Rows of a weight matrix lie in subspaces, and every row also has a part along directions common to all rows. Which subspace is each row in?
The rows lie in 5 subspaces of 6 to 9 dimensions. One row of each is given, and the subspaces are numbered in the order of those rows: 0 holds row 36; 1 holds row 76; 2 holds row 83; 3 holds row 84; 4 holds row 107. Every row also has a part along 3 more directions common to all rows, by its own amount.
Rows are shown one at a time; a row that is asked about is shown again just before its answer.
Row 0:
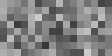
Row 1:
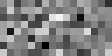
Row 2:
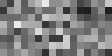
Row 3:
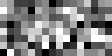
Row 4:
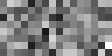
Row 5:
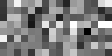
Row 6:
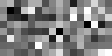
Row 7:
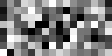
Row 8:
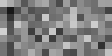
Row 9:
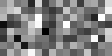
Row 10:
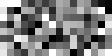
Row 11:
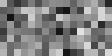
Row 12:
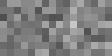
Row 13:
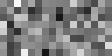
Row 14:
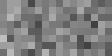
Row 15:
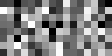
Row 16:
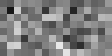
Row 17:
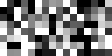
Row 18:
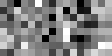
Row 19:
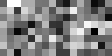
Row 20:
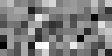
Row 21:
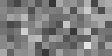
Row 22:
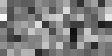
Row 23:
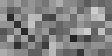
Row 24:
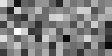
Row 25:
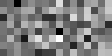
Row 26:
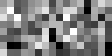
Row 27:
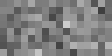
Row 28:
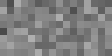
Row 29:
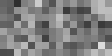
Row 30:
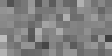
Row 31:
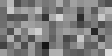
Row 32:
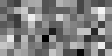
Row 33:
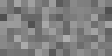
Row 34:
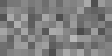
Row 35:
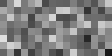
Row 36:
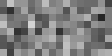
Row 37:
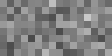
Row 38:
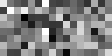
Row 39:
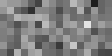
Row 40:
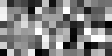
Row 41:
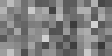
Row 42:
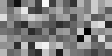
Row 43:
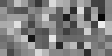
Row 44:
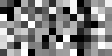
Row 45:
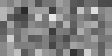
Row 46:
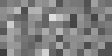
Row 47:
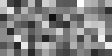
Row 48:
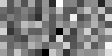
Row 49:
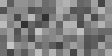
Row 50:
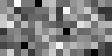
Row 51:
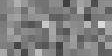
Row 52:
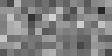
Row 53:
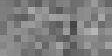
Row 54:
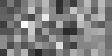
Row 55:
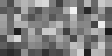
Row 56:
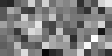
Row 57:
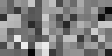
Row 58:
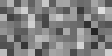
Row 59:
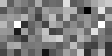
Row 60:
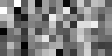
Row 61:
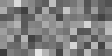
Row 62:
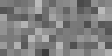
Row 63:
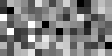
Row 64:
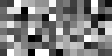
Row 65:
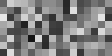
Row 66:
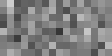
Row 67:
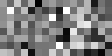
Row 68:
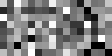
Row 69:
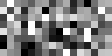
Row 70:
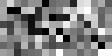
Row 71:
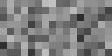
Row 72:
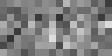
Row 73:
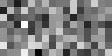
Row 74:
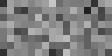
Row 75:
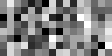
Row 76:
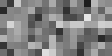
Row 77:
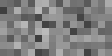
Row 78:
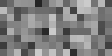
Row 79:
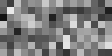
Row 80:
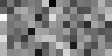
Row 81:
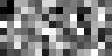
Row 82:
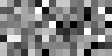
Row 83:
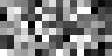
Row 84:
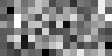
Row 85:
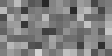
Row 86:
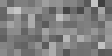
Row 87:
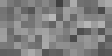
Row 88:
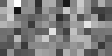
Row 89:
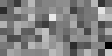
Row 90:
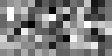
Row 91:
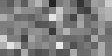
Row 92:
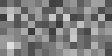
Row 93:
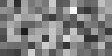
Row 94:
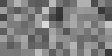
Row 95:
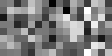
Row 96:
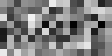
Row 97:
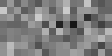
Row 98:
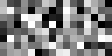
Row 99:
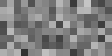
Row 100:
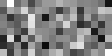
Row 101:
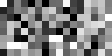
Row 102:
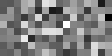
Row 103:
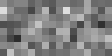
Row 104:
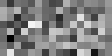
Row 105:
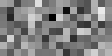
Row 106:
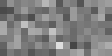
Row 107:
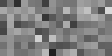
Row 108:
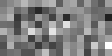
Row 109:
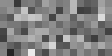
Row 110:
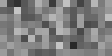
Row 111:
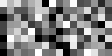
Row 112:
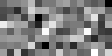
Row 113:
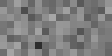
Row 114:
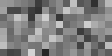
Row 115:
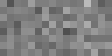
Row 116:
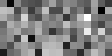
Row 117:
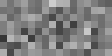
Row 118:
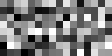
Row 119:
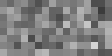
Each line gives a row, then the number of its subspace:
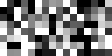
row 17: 2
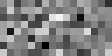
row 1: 0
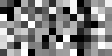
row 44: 2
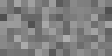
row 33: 0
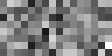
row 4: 3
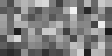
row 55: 3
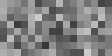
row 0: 2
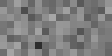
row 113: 0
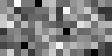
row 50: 2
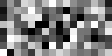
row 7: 1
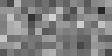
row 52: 1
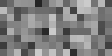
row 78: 2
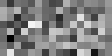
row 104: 0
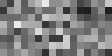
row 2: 4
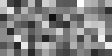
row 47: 0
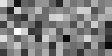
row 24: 4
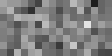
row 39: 4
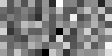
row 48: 4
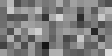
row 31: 0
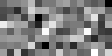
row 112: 0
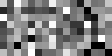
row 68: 1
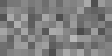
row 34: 2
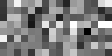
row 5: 1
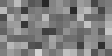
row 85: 3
